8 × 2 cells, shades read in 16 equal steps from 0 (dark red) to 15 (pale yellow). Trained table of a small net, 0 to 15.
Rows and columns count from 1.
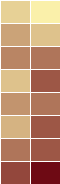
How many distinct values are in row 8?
2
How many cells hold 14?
0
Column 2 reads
15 12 7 5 7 5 5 0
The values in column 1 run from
4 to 13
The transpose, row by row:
13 10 8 12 9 11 7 4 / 15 12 7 5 7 5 5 0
